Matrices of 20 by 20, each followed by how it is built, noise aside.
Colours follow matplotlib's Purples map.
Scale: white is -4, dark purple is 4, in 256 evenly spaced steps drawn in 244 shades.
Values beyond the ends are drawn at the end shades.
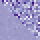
upper triangular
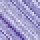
Toeplitz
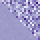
upper triangular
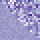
upper triangular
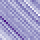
Toeplitz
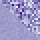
upper triangular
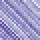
Toeplitz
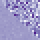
upper triangular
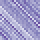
Toeplitz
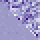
upper triangular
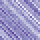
Toeplitz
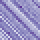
Toeplitz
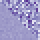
upper triangular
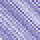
Toeplitz
